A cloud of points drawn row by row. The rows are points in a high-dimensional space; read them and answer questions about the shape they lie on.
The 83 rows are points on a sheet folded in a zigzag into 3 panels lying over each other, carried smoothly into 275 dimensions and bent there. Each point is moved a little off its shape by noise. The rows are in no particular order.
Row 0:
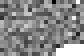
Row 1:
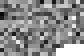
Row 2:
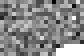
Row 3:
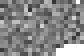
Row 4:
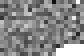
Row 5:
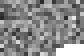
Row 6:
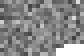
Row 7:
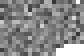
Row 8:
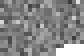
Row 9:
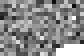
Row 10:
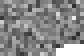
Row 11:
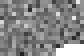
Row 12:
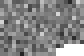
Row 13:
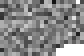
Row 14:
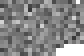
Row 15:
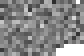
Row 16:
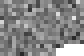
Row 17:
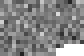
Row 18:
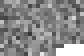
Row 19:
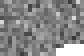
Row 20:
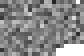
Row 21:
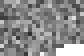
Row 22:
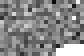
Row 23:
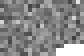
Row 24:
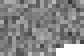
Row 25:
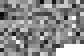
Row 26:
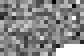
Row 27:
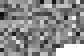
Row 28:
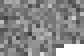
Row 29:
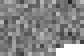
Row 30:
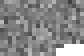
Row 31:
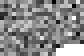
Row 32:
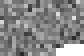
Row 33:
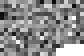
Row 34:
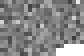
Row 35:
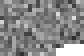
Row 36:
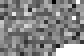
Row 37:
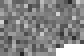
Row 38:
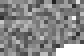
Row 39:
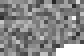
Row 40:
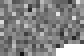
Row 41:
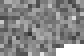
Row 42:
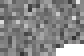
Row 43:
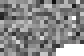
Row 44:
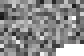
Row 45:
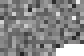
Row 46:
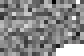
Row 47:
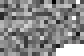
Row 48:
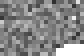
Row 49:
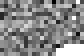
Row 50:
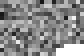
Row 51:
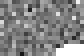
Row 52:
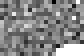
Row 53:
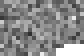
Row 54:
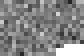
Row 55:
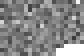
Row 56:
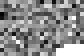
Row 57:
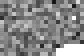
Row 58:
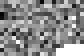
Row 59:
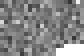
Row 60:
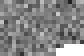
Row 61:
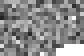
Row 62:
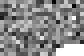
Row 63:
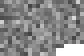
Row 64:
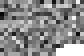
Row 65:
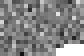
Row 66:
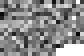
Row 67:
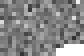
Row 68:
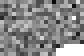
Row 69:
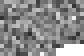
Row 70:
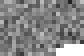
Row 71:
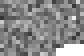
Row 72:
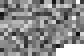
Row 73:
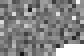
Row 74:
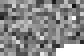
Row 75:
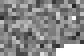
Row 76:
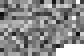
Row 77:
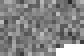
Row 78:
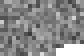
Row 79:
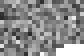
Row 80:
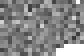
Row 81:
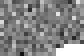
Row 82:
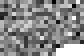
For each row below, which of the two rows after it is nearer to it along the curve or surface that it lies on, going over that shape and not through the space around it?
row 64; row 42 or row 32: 42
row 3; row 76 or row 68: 76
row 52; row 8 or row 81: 81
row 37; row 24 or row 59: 24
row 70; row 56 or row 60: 60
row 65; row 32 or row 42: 32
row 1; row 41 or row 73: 41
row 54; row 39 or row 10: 10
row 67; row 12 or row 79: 12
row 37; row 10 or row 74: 10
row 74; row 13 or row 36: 36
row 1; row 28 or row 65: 28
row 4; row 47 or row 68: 47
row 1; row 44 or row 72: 72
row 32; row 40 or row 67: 40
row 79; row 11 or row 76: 76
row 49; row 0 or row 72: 0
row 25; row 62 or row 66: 66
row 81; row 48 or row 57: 57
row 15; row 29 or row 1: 1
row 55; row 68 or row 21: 21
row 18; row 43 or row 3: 3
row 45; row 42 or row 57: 57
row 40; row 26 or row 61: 26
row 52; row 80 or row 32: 32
